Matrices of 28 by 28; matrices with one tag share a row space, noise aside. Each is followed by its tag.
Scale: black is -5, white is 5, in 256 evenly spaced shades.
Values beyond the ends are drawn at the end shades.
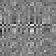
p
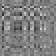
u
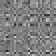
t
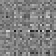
t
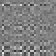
u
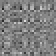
u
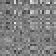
t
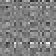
t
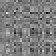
t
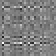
u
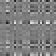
t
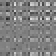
t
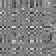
p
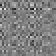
p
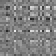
t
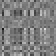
u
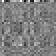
u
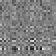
p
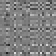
t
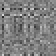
u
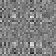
p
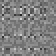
u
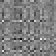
u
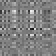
p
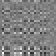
u
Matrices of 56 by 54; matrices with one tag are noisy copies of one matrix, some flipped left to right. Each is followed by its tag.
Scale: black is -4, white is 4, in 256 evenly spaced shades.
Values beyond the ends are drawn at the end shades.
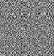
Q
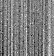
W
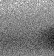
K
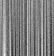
W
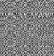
Q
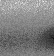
K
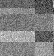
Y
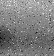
K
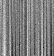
W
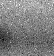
K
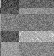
Y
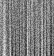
W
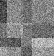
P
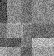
P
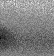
K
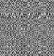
Q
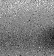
K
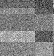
Y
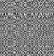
Q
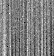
W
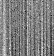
W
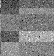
Y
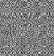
Q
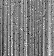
W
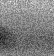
K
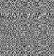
Q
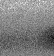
K
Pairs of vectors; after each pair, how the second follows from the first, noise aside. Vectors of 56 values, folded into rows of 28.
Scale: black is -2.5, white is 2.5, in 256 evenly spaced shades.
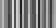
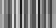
copied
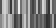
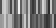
copied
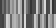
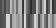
copied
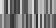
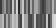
reversed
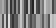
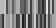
reversed
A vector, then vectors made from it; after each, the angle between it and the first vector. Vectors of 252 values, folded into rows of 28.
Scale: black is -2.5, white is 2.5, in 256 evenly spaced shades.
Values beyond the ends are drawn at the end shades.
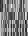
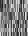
nearly parallel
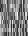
nearly parallel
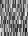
partly aligned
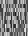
orthogonal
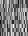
partly opposed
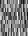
partly aligned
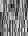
nearly opposite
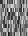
partly aligned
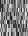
partly aligned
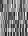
nearly parallel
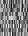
partly opposed
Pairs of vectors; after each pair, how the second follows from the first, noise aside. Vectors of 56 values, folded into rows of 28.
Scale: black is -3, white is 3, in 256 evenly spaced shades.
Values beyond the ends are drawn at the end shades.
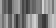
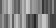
negated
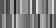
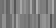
shrunk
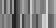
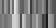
negated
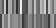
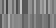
shrunk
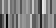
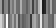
negated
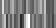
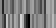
negated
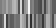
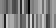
negated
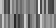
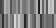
negated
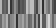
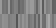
shrunk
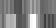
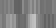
shrunk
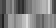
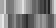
negated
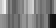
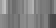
shrunk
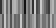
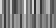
negated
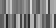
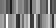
negated
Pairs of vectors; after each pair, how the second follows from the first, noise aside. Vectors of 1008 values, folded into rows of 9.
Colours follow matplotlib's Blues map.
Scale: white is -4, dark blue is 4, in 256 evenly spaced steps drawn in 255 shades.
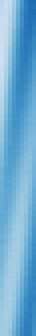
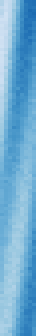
copied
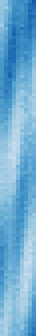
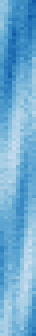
copied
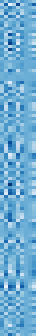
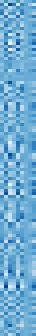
negated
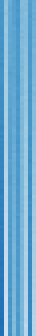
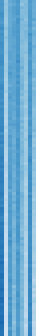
copied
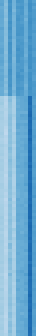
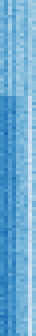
negated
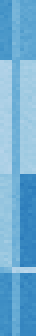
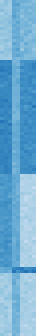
negated
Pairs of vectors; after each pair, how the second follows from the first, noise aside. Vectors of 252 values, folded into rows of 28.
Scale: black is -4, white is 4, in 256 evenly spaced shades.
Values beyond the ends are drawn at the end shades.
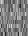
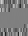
partly zeroed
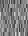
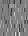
partly zeroed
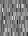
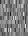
reversed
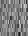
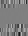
partly zeroed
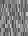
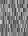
reversed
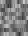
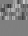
partly zeroed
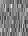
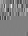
partly zeroed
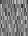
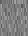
shrunk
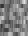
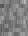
shrunk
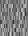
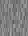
shrunk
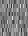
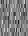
reversed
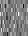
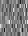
reversed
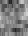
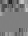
partly zeroed
